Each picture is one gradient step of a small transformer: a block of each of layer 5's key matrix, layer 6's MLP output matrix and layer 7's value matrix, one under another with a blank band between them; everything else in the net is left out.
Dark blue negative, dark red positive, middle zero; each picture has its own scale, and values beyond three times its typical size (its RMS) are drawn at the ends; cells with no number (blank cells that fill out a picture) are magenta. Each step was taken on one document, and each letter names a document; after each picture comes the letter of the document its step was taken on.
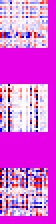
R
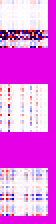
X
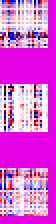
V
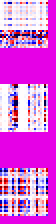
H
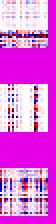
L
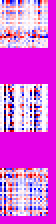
V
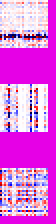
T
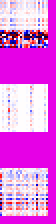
T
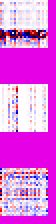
T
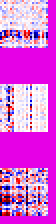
R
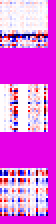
H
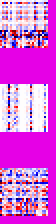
T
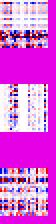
H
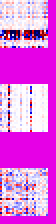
R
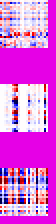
H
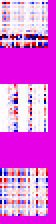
H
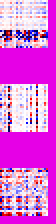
R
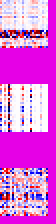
X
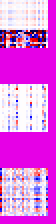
T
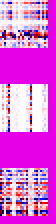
T
